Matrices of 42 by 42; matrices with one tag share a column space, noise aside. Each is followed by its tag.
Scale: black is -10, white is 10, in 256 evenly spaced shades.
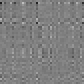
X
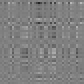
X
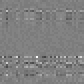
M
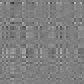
X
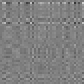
X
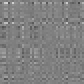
X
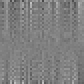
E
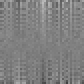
E
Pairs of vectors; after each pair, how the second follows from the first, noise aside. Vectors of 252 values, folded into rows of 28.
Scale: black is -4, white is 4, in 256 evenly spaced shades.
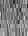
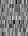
shuffled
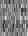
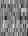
negated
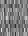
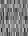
negated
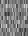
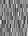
shuffled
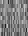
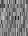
shuffled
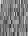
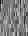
negated
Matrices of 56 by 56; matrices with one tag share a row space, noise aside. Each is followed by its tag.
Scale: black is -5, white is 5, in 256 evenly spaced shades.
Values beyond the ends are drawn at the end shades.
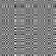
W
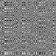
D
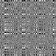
D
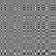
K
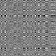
K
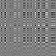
K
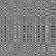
K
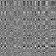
K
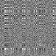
D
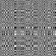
W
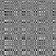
D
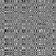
D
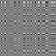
K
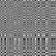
K
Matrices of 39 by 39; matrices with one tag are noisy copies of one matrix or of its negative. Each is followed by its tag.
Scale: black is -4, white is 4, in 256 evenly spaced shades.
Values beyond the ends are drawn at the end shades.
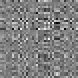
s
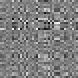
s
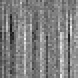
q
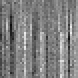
q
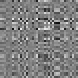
s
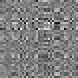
s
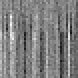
q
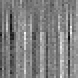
q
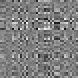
s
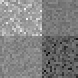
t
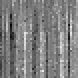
q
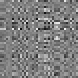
s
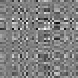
s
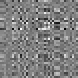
s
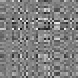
s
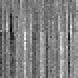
q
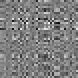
s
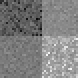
t
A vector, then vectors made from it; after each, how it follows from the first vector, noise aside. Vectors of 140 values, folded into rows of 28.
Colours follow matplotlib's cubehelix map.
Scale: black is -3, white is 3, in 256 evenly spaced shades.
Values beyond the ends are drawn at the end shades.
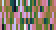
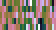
reversed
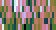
sign-scrambled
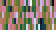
reversed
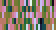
reversed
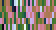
sign-scrambled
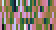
copied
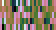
copied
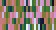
reversed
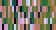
sign-scrambled
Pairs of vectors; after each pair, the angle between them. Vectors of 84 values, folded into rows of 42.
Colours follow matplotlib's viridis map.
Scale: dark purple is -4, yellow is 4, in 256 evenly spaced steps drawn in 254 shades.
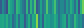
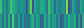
orthogonal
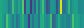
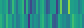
nearly parallel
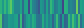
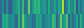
nearly opposite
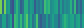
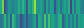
partly opposed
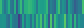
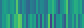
nearly opposite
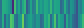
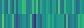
partly aligned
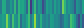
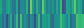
nearly opposite
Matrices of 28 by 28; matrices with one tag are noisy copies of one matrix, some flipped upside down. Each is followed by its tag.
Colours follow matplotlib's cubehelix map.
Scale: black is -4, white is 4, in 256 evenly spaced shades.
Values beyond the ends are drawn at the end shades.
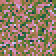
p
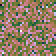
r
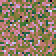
p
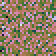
r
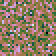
p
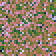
r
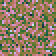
p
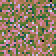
p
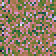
r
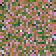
r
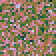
p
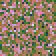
p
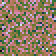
r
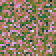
p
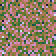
r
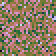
r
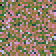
r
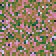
r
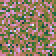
p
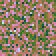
p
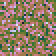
p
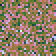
r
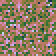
p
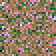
r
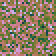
p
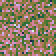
p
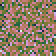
r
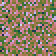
r
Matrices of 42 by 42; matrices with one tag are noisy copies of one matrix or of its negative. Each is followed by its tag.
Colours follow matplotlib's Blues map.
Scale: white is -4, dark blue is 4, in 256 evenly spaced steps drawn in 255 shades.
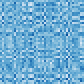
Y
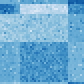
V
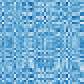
Y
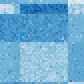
V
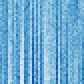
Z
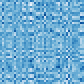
Y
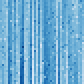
Z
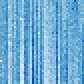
Z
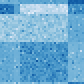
V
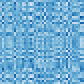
Y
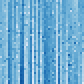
Z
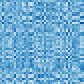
Y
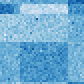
V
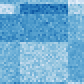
V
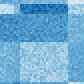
V
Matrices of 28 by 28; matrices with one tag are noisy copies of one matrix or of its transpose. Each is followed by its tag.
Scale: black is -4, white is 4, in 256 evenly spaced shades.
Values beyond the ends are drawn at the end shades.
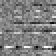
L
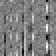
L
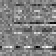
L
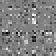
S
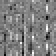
L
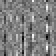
L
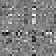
S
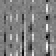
L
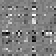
S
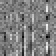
L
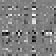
S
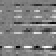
L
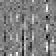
L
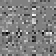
S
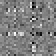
S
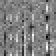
L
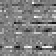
L
